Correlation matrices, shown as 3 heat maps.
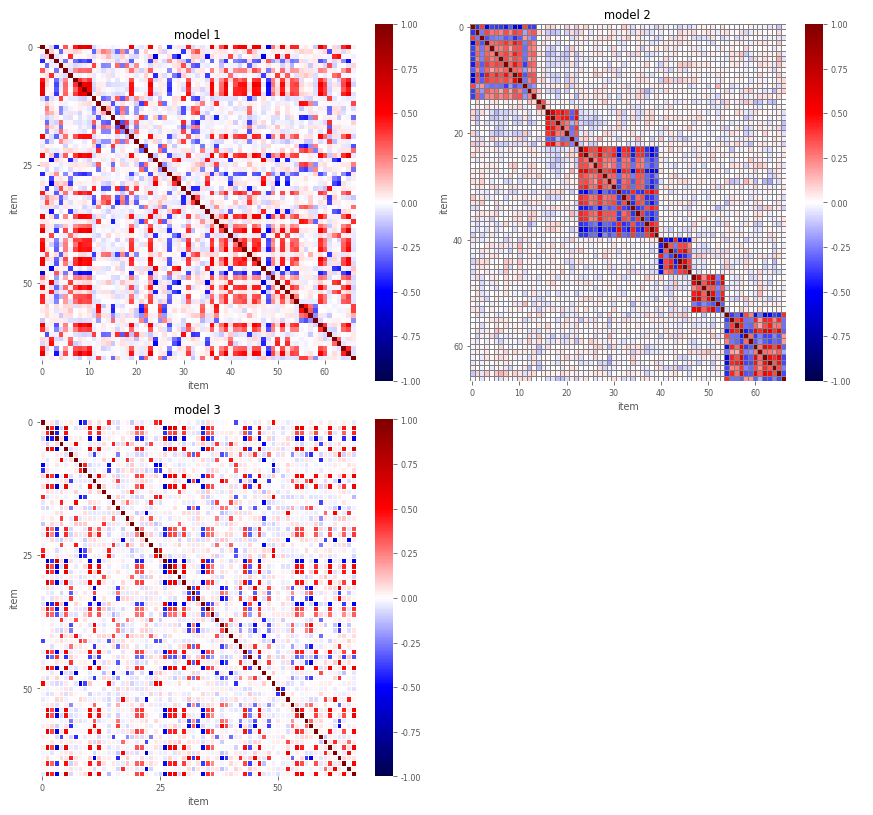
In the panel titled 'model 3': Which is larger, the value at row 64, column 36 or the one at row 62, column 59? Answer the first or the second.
the first
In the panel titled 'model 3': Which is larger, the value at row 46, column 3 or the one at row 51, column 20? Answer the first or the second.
the second
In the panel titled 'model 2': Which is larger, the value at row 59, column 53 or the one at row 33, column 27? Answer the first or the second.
the second
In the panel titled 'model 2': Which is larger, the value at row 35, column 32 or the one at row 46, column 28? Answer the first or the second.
the first
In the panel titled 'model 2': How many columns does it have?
67
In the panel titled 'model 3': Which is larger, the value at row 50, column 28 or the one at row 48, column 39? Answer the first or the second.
the first
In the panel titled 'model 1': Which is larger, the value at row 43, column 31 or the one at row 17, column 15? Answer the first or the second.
the first
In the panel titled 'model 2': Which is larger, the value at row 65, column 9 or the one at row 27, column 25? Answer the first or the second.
the second
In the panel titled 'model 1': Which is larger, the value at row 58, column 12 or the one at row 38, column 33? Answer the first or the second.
the second
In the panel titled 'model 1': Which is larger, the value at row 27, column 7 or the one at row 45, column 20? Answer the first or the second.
the second
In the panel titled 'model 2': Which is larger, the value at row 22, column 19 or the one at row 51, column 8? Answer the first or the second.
the first
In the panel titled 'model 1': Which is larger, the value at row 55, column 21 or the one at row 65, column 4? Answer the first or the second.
the second
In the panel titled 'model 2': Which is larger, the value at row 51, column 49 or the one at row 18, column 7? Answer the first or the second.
the first
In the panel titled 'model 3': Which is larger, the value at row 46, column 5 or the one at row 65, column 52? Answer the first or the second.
the first
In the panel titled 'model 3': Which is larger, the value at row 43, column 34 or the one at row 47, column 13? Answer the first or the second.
the second
